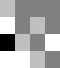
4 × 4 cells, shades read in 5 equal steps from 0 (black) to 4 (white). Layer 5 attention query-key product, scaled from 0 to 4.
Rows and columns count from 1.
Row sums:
9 11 9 13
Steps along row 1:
down same same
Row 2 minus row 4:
0 -2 0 0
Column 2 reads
2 2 3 4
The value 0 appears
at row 3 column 1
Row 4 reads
4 4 3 2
